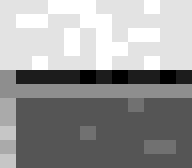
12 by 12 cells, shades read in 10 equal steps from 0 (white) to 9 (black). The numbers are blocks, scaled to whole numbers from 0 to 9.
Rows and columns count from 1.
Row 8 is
3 6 6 6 6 6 6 6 5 6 6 6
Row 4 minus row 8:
-2 -5 -5 -5 -6 -5 -6 -6 -4 -5 -5 -5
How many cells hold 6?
51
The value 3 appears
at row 8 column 1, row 9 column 1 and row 11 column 1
